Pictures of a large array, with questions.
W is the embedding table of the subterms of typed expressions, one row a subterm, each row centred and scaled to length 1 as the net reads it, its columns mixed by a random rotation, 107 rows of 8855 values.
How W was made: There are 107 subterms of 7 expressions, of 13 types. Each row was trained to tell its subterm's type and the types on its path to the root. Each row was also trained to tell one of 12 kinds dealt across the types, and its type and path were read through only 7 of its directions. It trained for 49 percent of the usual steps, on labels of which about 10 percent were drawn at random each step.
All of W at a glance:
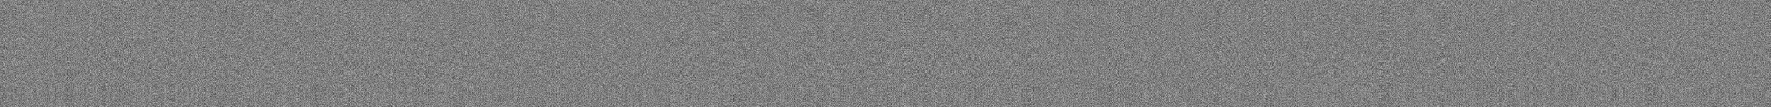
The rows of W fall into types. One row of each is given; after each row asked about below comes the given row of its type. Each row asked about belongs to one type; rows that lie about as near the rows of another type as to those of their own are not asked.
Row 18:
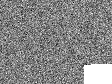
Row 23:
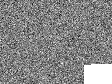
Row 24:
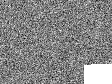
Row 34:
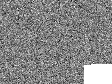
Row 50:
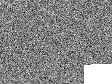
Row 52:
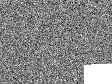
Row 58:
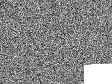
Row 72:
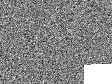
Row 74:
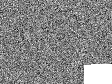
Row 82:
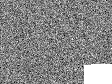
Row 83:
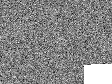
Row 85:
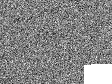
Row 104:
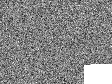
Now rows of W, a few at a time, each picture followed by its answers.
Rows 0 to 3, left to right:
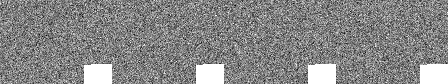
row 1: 24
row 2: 24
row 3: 82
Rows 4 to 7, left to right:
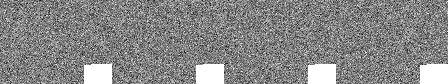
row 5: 50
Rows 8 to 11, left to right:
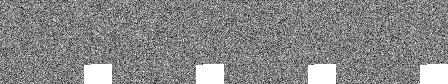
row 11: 58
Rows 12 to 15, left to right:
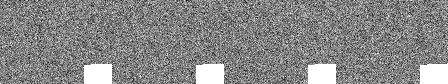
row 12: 23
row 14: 104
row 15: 72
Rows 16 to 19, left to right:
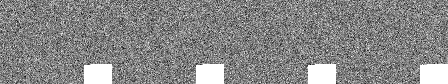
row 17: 23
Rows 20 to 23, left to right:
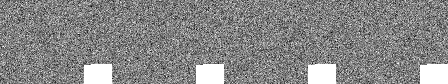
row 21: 83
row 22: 82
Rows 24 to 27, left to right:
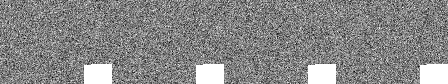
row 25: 50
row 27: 72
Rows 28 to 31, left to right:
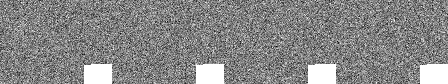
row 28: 83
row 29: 82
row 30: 23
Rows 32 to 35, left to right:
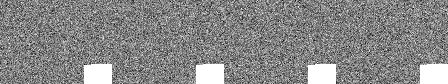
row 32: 85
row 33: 104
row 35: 58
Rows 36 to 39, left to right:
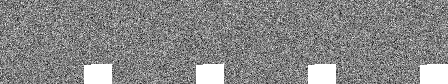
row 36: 83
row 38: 50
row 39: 50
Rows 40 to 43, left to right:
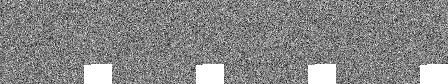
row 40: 52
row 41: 18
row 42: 82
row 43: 50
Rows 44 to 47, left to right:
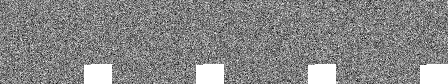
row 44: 24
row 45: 82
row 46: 104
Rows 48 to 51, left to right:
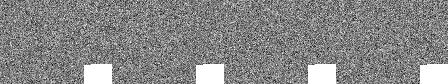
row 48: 24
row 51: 83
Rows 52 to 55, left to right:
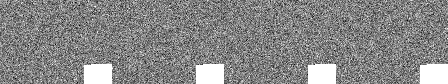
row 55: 104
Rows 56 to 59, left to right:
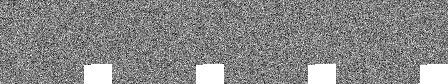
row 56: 23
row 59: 58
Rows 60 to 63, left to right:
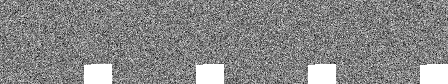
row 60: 74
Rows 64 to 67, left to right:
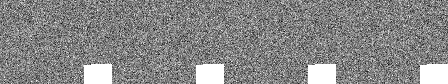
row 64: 52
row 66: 72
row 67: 72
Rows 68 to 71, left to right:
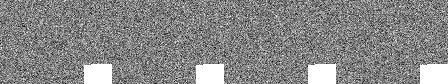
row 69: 85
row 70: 72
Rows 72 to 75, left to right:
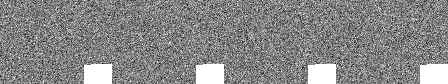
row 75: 50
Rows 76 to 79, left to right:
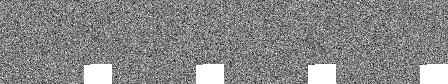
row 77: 104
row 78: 23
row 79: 52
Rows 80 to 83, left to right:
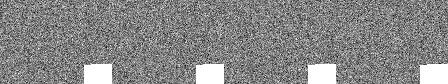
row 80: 58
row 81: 50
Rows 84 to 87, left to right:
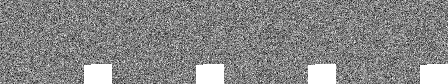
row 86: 85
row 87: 23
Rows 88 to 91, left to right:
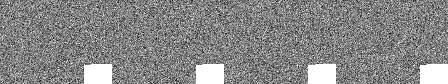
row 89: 104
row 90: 58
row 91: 18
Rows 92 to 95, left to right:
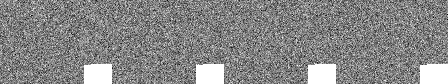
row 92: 74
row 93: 82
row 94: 58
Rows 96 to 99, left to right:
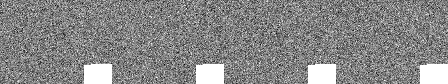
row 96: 58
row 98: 85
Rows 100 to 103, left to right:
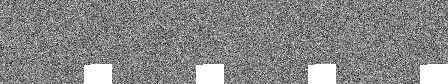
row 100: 23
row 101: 85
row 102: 82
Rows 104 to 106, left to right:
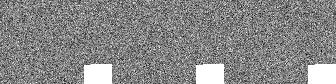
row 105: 52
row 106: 83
